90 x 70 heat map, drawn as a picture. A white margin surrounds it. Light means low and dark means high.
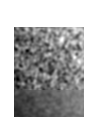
The bottom part is calmer, past a seam about 70% of the way down. No row or column stands out. There are no lone odd cells. The ninth with the lowest average is the top right. There are no regular stripes. The field climbs toward the bottom left. The halves do not mirror each other.
